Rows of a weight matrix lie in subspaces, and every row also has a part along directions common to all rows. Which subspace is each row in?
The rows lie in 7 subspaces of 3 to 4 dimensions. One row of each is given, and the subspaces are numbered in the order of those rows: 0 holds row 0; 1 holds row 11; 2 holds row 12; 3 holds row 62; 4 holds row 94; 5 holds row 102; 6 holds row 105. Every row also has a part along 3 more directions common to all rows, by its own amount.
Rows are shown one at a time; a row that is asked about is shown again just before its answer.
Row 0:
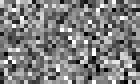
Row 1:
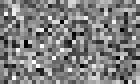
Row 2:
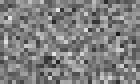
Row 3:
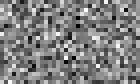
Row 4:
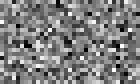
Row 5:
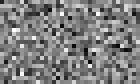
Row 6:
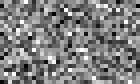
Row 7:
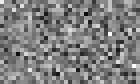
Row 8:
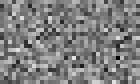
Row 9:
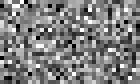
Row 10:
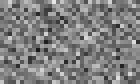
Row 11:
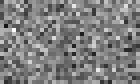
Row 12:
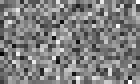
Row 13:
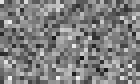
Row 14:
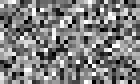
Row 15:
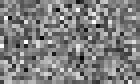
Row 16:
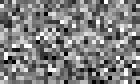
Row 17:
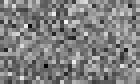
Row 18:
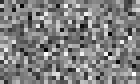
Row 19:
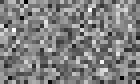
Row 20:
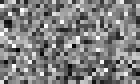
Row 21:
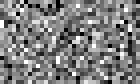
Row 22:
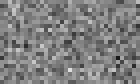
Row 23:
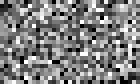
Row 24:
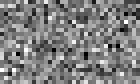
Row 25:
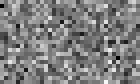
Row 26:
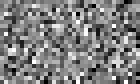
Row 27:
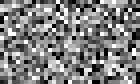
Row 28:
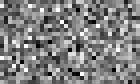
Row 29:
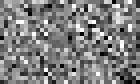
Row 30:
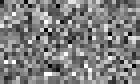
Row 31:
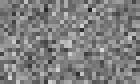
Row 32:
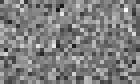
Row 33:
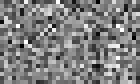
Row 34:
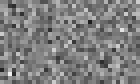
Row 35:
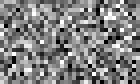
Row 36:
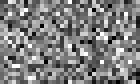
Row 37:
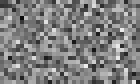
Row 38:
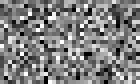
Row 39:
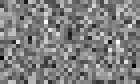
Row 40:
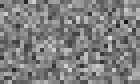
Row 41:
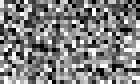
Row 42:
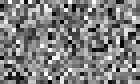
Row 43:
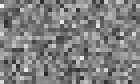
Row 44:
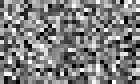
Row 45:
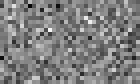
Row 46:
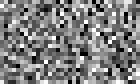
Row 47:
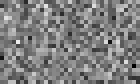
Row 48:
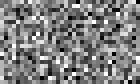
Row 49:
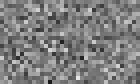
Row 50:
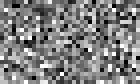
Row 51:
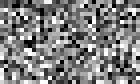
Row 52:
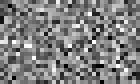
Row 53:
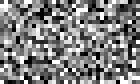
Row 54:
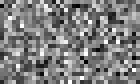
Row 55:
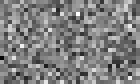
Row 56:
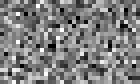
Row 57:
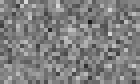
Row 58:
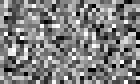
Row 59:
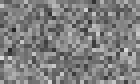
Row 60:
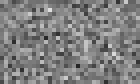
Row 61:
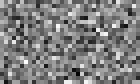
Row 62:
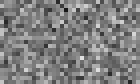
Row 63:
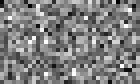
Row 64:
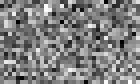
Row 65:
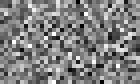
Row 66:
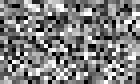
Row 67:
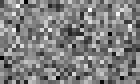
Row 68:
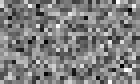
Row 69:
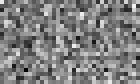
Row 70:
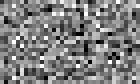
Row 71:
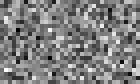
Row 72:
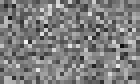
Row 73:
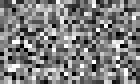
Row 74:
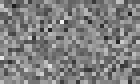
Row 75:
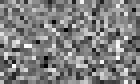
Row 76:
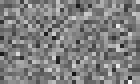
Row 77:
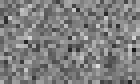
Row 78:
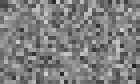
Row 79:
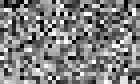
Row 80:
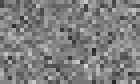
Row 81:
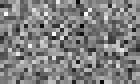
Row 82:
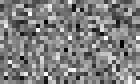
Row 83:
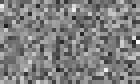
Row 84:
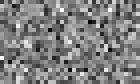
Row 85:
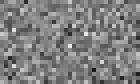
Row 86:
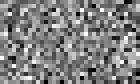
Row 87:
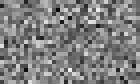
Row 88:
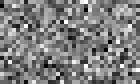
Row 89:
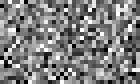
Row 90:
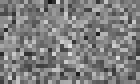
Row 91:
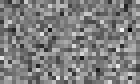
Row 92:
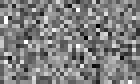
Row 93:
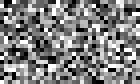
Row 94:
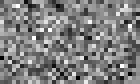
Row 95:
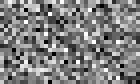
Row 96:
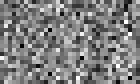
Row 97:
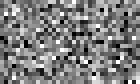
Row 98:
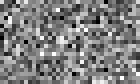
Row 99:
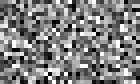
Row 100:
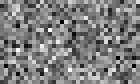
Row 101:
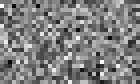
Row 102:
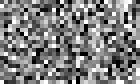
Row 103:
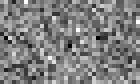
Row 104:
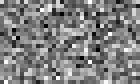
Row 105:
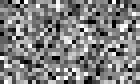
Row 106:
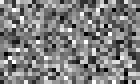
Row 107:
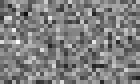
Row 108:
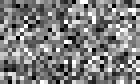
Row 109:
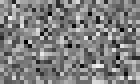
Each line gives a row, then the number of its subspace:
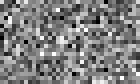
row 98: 3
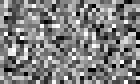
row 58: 5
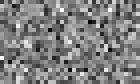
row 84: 6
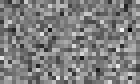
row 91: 6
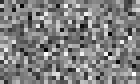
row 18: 6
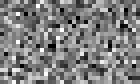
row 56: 1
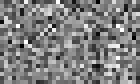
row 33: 3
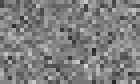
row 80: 0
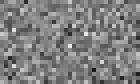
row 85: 5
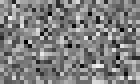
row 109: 3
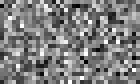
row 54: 3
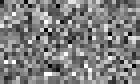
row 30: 6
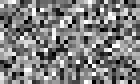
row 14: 2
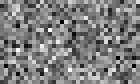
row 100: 2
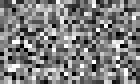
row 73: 0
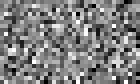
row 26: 5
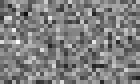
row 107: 1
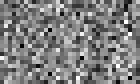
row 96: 5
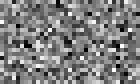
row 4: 6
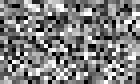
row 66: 4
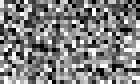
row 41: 1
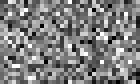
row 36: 5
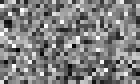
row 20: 5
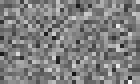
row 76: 2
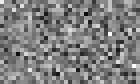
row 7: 6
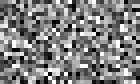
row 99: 4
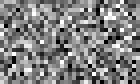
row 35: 2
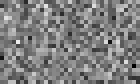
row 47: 1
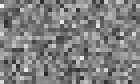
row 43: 3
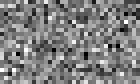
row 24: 1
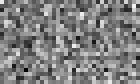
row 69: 6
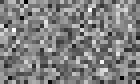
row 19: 4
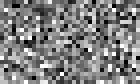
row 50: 0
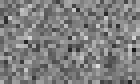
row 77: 3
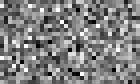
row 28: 3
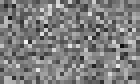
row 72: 3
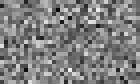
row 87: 3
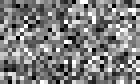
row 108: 0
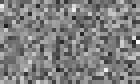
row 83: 4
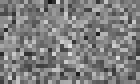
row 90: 4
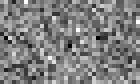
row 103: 5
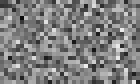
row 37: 0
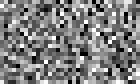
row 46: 5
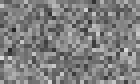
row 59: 5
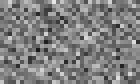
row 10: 4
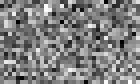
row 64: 4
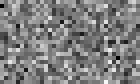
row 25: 2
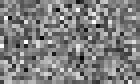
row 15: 3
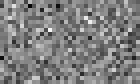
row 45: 3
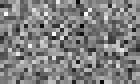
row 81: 2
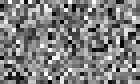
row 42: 4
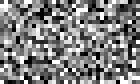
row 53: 3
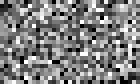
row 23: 3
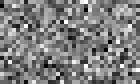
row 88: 0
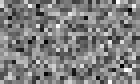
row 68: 6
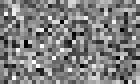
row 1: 2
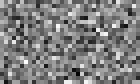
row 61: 6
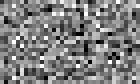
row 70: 2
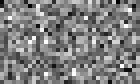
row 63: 6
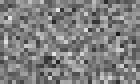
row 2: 3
